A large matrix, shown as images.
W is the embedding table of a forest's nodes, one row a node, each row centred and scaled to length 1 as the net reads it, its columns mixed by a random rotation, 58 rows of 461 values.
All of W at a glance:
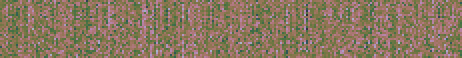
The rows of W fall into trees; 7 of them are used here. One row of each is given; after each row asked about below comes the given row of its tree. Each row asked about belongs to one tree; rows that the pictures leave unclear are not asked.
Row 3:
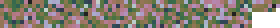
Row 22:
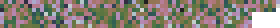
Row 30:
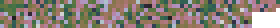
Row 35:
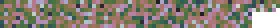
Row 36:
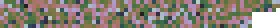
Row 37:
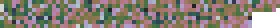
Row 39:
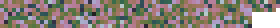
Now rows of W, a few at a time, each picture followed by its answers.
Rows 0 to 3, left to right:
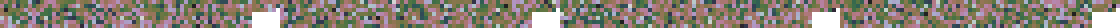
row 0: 37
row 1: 36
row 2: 22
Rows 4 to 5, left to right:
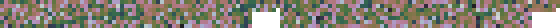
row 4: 35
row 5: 37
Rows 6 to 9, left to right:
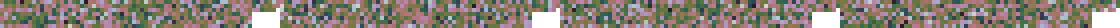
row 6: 36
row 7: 37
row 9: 35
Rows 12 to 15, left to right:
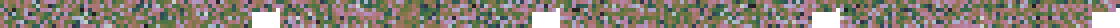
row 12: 39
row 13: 37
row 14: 37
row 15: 37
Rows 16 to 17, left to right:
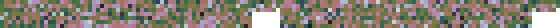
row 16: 35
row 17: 35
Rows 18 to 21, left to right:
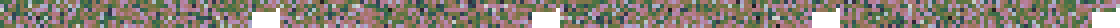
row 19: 37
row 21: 22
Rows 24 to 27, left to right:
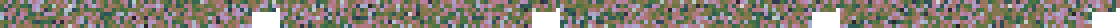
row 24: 22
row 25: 35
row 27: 3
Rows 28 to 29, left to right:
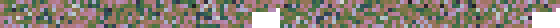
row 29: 37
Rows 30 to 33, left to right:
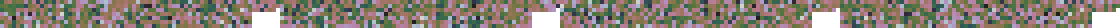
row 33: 30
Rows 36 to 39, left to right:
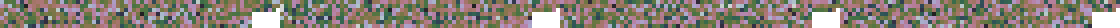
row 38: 3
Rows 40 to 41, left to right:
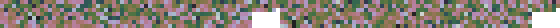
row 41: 3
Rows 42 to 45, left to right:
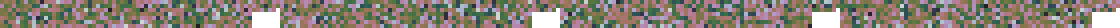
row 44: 39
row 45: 30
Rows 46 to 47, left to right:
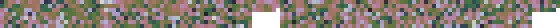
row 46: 30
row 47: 22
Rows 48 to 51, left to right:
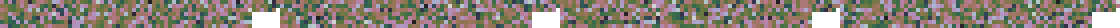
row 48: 3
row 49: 37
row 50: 36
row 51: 36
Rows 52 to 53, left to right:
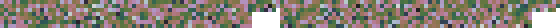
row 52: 36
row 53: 35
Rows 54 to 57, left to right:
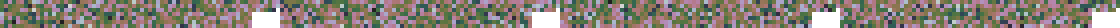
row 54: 22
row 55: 30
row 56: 30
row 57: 35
